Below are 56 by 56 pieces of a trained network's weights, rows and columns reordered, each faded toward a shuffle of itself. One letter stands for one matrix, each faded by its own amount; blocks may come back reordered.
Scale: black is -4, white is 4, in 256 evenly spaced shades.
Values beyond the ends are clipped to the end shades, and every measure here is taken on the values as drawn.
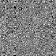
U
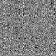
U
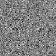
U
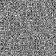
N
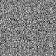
N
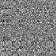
N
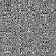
U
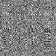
N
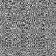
N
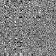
U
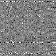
U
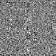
U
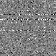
U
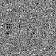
U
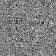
U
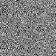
U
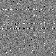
U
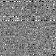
U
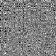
U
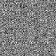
N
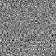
N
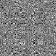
U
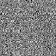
N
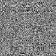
N
